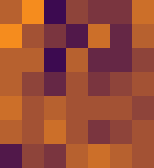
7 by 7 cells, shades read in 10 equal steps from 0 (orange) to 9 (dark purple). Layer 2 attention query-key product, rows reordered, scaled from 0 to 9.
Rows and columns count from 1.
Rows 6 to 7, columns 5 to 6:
6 5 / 2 3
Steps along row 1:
down up down up same down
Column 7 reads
2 3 5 4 5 4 4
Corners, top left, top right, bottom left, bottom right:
3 2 8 4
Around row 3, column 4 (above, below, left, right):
8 4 9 7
